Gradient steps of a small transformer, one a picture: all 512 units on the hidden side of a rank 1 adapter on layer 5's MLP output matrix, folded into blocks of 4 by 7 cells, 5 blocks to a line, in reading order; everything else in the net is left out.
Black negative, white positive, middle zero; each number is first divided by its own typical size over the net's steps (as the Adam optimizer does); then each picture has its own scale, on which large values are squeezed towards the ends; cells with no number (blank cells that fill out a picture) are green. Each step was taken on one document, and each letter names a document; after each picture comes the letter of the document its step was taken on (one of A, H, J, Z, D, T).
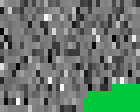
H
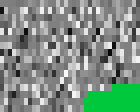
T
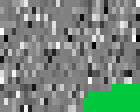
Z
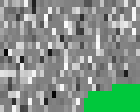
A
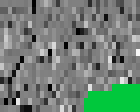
H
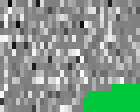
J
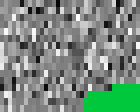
T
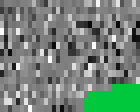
H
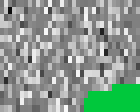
J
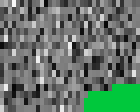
T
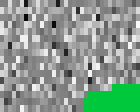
T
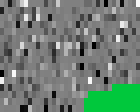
Z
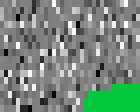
A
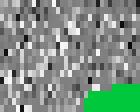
A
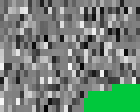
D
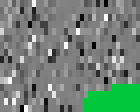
Z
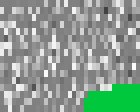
T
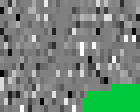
Z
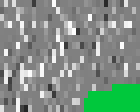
A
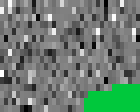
Z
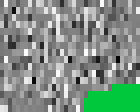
J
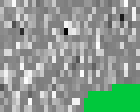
A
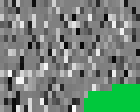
A
